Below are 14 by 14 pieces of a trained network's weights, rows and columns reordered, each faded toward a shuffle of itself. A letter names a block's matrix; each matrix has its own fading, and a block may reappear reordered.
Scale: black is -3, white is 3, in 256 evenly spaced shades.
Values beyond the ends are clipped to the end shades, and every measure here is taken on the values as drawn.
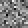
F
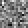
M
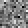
F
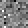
F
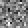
F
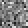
M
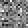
M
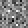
F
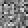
M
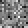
M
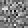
M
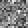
M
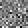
M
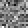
M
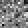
M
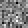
M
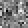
M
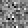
F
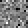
F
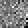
F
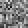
M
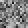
M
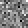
F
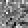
F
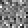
F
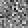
F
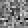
F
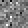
F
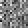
M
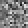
M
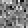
M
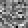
M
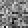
M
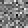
M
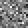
F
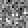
F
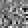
M
